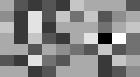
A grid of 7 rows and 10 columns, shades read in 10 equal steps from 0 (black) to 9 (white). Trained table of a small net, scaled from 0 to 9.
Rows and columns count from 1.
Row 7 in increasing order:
2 2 3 3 5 6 6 6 6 6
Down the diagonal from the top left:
6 2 8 3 5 6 6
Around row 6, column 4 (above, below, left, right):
6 3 8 3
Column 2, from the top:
3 2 2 2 6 2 6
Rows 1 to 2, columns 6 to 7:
7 6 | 4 7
